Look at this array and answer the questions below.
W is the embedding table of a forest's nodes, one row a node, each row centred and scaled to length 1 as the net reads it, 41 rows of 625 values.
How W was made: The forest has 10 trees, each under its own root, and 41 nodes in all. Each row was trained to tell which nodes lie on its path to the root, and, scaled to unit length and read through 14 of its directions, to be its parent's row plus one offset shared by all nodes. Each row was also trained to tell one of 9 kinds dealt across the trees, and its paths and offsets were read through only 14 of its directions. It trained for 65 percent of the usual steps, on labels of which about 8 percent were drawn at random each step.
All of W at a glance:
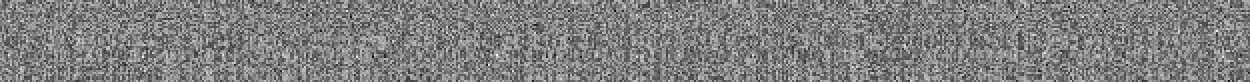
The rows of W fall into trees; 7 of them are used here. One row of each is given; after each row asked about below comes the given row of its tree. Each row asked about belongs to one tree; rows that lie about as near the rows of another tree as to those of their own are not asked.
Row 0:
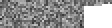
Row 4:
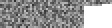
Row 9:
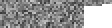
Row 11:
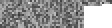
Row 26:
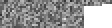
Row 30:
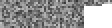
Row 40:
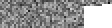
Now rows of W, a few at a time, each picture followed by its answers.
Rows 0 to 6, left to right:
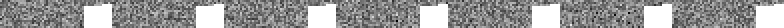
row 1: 0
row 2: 40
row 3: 26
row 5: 26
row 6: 4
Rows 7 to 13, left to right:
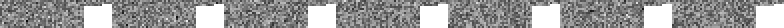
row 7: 26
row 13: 4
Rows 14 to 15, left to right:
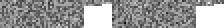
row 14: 40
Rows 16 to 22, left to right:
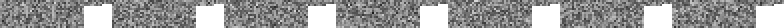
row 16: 30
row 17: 11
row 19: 30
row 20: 9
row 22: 9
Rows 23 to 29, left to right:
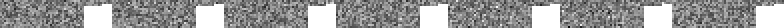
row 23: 11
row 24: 30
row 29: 30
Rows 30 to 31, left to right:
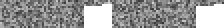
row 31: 0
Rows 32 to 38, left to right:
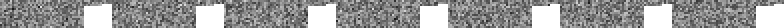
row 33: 26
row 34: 4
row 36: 30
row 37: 26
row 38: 0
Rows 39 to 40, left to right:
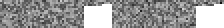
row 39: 0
